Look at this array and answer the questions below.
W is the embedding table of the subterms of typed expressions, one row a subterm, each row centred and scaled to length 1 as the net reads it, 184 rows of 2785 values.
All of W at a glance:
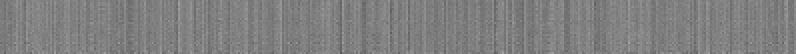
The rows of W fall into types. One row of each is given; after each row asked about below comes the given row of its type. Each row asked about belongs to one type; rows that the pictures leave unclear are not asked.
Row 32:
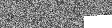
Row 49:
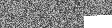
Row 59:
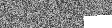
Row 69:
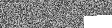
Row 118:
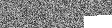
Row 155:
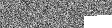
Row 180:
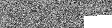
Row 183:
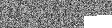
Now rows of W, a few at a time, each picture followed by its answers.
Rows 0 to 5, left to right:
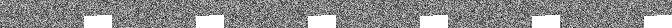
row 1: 118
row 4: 32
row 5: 155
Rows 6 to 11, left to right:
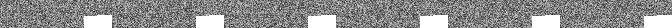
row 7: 49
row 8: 49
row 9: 180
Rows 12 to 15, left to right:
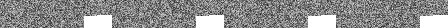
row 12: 49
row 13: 59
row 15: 49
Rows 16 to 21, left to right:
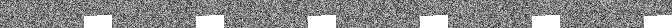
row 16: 32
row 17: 49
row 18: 59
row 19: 59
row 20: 49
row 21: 180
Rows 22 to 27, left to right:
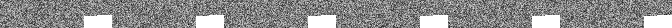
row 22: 118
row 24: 69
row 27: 32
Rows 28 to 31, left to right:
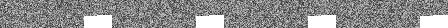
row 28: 59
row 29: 59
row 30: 49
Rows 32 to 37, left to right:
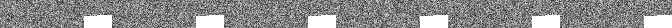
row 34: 155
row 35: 59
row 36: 118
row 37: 69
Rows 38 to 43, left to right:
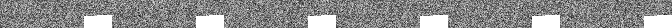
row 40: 49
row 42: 155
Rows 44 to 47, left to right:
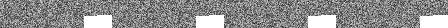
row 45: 32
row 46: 69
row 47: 69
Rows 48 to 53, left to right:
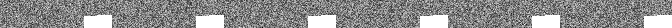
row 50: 32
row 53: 49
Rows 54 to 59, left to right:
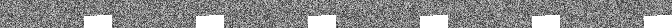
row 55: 155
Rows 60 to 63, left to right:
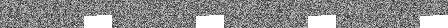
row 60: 183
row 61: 155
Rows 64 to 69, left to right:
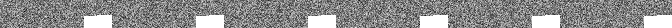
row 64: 118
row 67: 155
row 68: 69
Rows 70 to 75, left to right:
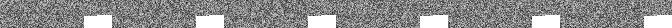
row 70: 180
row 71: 59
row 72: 59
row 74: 155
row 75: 49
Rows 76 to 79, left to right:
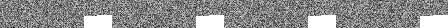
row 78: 49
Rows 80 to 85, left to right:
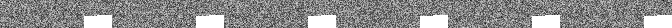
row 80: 180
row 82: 49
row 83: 118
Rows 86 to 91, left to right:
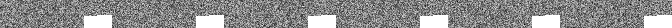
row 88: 49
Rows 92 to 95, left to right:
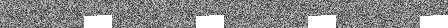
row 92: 180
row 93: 32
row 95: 69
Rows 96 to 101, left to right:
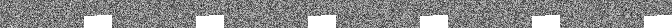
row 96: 155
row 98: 59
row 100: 32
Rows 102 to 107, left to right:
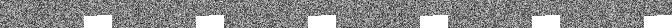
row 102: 118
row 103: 118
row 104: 69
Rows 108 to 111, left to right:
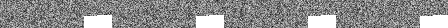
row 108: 32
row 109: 180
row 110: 183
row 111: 69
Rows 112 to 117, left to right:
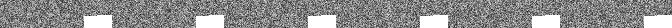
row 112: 59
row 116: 69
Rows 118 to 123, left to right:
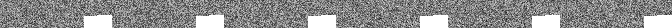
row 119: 118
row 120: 32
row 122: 180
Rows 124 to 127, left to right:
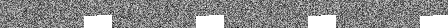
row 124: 118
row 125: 183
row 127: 69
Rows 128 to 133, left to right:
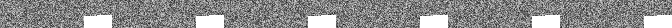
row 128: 118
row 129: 32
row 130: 32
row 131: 155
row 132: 32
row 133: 69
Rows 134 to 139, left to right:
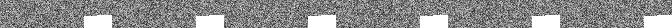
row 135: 118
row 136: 155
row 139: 118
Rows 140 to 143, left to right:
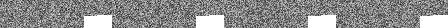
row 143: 69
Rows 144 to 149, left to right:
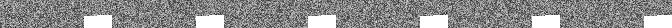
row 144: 49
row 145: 59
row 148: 59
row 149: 32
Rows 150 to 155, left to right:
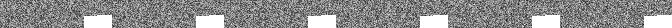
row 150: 32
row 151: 32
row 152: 32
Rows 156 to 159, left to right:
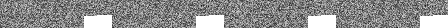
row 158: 49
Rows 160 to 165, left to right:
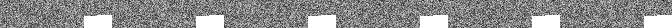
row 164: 118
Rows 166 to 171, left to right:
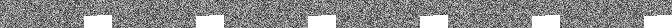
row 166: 49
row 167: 118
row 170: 118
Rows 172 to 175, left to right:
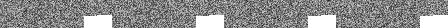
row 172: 118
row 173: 118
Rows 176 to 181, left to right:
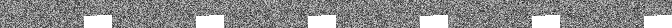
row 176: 49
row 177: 32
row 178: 180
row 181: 180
